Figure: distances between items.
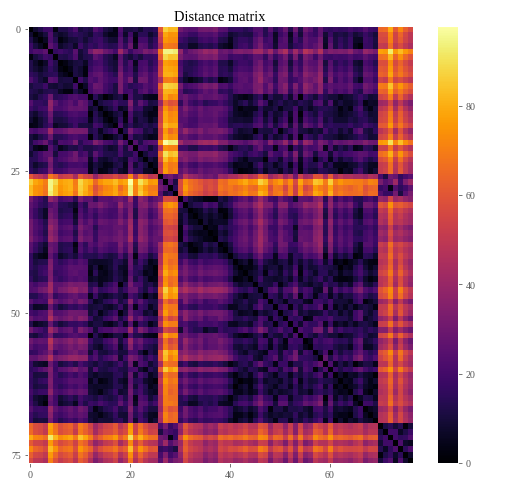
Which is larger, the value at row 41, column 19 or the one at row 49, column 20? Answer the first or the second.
the second
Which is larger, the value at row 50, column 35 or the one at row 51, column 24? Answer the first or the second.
the first
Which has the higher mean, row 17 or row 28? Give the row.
28
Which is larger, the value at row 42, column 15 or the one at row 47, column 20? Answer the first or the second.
the second
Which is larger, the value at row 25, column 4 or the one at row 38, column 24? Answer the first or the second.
the first
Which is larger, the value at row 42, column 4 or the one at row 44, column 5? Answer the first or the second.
the first
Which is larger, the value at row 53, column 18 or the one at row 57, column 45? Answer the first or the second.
the first
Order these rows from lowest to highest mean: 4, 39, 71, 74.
39, 4, 71, 74
